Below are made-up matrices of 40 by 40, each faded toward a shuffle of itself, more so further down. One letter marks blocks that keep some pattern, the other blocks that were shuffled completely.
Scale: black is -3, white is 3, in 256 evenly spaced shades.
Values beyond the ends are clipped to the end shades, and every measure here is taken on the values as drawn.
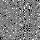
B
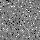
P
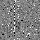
B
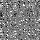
B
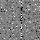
B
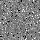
P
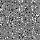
B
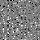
B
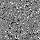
P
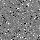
P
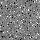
P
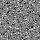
P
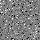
P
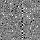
B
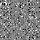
B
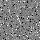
P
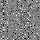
B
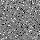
P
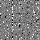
B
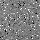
P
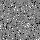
P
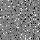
B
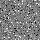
P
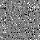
B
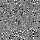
B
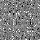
B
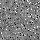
P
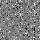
B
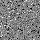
P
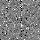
B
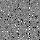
B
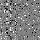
B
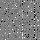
B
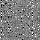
B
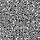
B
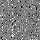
B
